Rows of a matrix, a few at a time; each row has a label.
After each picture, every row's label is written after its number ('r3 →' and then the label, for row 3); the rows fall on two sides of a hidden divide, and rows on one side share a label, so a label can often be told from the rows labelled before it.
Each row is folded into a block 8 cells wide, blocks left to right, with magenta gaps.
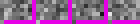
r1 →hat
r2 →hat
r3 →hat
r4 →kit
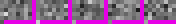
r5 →hat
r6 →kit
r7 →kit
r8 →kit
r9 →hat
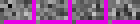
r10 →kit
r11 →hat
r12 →kit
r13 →hat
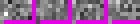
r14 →hat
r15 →hat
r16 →hat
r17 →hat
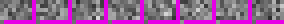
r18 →hat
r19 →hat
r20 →hat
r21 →hat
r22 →kit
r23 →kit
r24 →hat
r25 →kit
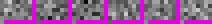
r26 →hat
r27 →hat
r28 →hat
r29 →hat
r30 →hat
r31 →hat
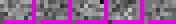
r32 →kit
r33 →hat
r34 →kit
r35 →kit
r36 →kit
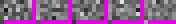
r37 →kit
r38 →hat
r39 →kit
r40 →kit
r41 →hat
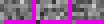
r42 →hat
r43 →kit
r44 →kit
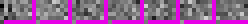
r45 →kit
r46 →hat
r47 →kit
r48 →hat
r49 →hat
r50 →kit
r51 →hat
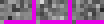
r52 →hat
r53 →hat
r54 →hat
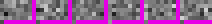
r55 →kit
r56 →hat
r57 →hat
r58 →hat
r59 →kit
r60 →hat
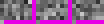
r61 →hat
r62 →kit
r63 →hat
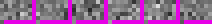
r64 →hat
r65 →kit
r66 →hat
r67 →hat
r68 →hat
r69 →hat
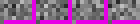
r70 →hat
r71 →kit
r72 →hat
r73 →kit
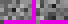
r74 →kit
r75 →hat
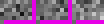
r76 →hat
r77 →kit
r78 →kit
